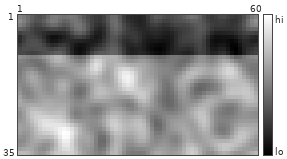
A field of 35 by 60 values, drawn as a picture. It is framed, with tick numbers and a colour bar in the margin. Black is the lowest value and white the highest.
The ninth with the highest average is the bottom left. A horizontal seam about 30% of the way down splits the table, and the bottom part is higher. No regular stripes run through it.
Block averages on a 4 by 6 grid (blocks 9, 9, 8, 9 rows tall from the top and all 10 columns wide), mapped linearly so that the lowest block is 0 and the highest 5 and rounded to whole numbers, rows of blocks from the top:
1 1 1 0 1 0
3 4 5 3 3 4
4 4 4 4 4 4
5 5 4 4 4 4
